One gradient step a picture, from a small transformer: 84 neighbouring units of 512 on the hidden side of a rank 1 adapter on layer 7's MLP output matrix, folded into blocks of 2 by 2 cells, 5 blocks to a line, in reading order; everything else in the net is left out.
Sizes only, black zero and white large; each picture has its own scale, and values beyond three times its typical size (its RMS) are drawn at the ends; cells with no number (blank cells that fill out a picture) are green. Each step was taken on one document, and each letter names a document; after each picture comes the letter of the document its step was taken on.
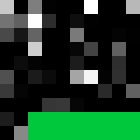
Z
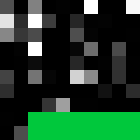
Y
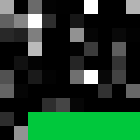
Z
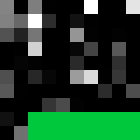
Z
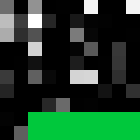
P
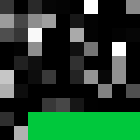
Z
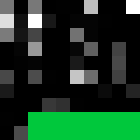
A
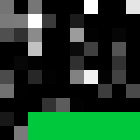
Z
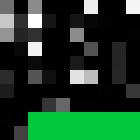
P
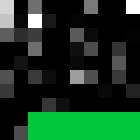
A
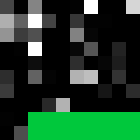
Y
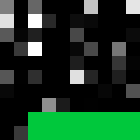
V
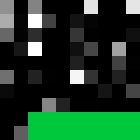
V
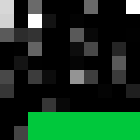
A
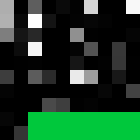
Y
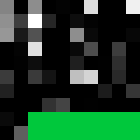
P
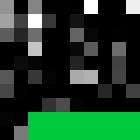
P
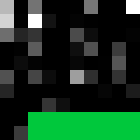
A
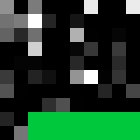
Z
